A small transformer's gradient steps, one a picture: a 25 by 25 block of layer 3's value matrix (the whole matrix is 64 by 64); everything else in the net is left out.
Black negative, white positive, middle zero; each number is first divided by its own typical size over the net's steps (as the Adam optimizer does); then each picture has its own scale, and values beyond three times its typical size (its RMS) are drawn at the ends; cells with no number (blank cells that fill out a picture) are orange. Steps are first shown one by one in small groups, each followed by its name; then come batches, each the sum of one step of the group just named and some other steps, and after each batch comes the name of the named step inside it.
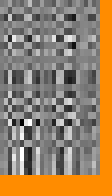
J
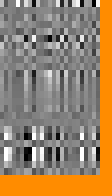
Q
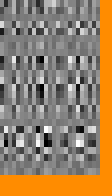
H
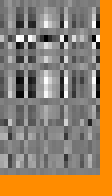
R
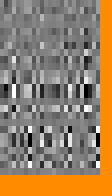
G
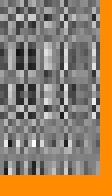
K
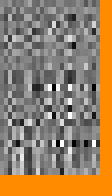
J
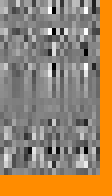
Q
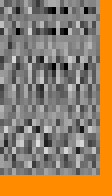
H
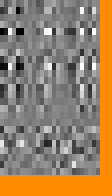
H
